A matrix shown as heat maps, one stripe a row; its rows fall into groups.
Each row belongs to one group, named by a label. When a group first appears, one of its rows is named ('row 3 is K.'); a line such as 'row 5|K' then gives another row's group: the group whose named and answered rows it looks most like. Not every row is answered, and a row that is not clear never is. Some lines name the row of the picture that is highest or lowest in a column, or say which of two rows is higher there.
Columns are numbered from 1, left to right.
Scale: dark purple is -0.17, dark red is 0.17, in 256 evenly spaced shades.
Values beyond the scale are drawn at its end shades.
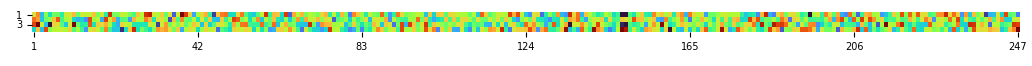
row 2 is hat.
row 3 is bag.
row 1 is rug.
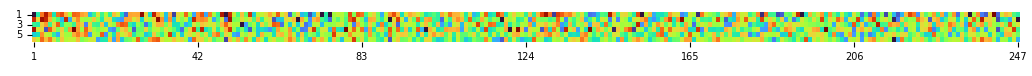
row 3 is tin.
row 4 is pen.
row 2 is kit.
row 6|kit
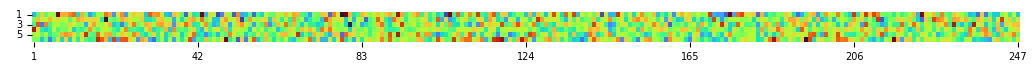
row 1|pen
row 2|tin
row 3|rug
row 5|pen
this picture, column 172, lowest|1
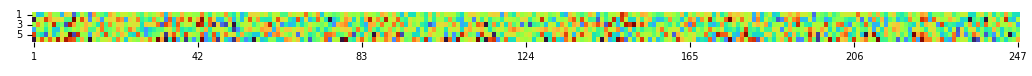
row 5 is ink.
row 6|pen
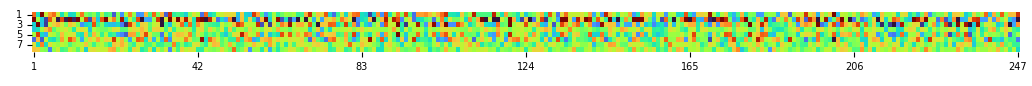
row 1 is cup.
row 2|ink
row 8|hat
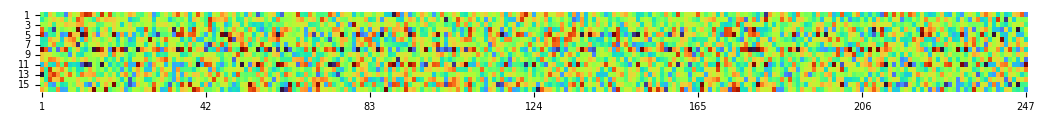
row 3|pen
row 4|ink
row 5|ink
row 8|hat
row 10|kit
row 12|cup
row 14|cup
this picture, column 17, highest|16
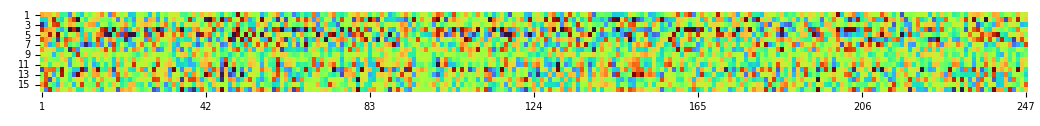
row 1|kit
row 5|kit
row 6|bag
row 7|hat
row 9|ink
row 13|ink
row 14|rug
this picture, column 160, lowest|7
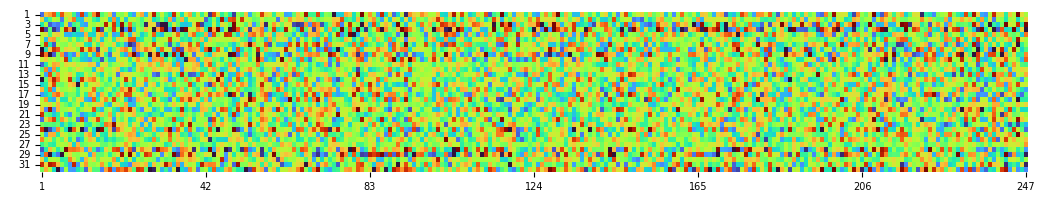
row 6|tin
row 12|rug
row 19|kit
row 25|tin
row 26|cup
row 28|pen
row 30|ink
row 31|kit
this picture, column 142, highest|10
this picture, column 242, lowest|31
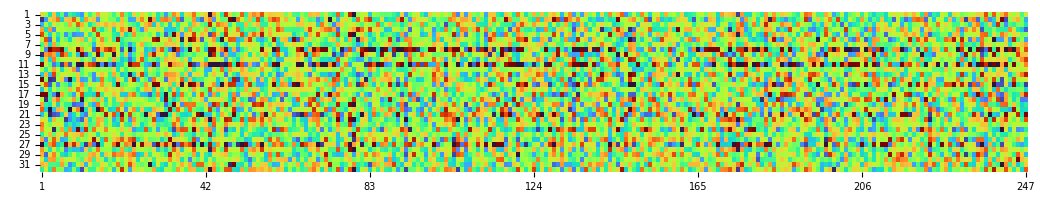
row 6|rug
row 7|rug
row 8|cup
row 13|rug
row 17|bag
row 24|ink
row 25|pen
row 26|tin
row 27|pen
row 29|tin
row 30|tin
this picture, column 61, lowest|18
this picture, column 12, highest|24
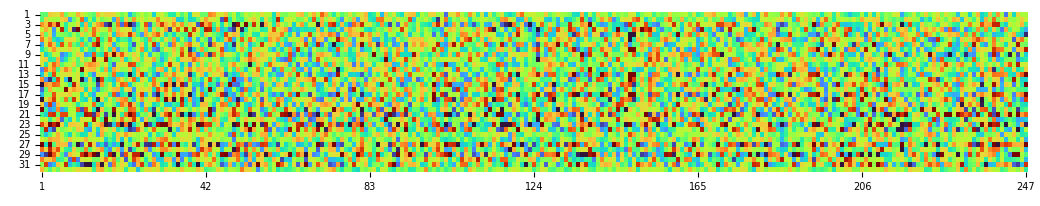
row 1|cup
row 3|kit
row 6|bag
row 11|tin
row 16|pen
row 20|ink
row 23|kit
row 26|kit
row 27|cup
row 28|kit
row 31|hat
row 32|hat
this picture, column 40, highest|29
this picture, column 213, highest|9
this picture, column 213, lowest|21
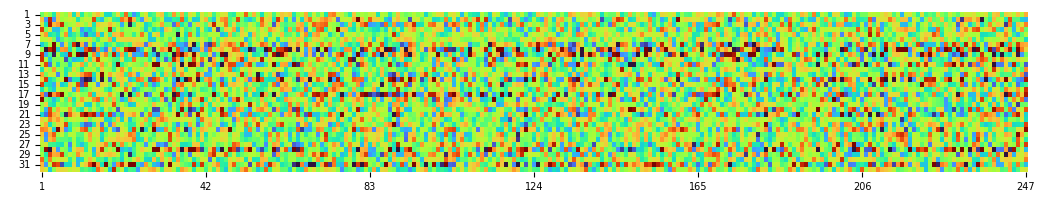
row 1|kit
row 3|cup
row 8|tin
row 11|rug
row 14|hat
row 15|ink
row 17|cup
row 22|kit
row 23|hat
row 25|tin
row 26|tin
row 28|rug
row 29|cup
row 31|tin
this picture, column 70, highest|17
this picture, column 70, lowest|8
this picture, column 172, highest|9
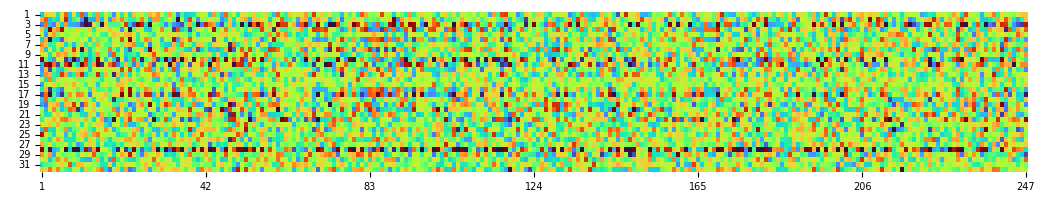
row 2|hat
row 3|hat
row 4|cup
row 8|bag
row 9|hat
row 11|bag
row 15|pen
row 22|tin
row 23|kit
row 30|hat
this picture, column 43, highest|17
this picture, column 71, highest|28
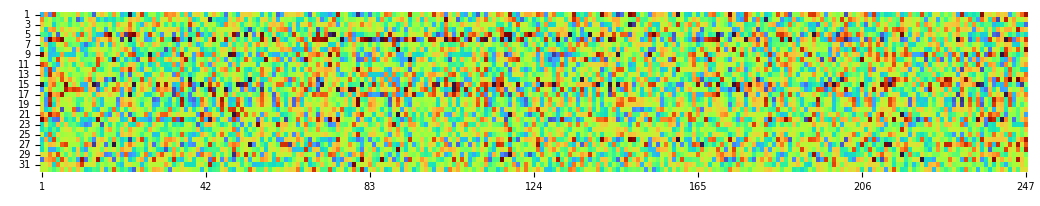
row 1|rug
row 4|tin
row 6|cup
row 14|tin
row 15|pen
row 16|pen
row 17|cup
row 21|kit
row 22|bag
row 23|hat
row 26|rug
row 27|tin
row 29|kit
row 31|pen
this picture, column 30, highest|15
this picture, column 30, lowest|18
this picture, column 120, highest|15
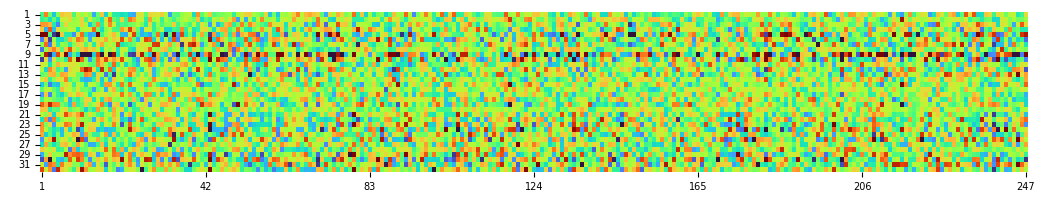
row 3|bag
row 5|bag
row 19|kit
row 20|hat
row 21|pen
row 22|rug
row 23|pen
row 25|ink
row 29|pen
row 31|tin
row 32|pen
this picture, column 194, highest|9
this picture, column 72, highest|31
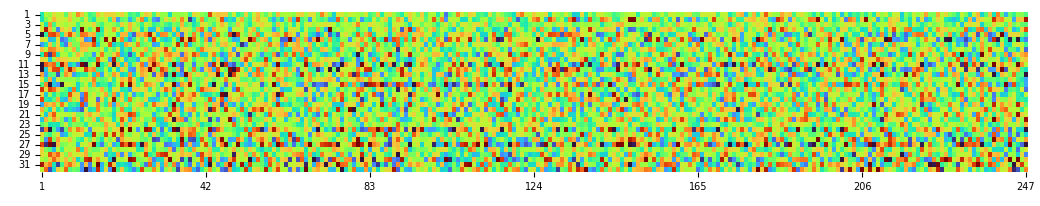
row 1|cup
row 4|bag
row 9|rug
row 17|ink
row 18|ink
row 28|ink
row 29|kit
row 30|tin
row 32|hat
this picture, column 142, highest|31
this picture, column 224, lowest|31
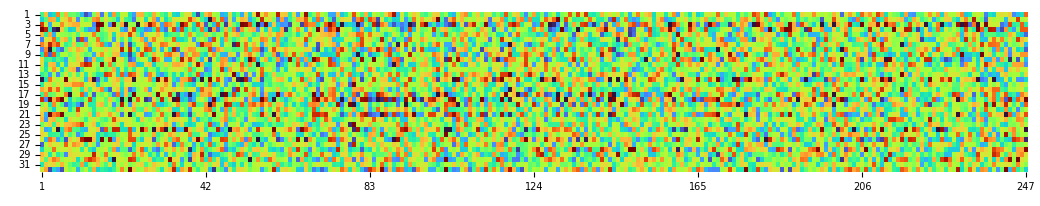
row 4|bag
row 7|kit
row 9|rug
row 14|pen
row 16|kit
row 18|cup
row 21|cup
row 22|tin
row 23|pen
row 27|pen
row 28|rug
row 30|tin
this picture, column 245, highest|30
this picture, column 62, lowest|4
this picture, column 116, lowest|8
